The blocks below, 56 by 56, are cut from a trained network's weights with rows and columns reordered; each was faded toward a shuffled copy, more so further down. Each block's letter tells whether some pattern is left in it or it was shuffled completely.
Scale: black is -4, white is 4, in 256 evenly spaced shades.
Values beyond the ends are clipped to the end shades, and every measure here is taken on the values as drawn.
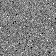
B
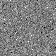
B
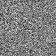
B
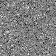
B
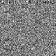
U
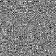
U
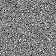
B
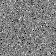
B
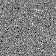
B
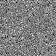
B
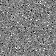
B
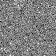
B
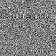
U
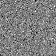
B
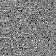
U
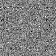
U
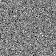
B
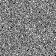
B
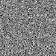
U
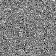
U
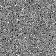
B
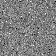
B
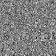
U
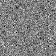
U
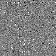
U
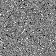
B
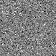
U
